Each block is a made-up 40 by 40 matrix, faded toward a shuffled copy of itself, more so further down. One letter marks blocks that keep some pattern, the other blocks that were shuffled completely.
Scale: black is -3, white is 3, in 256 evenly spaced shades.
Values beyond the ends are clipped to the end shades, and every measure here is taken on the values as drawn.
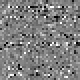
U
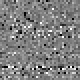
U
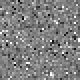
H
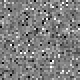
H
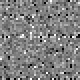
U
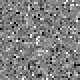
H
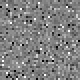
H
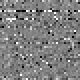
U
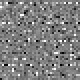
U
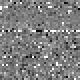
U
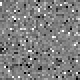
H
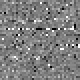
U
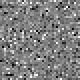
H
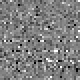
U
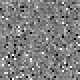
H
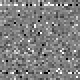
U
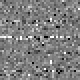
U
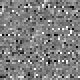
U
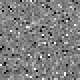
H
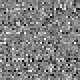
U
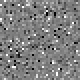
H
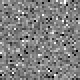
H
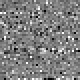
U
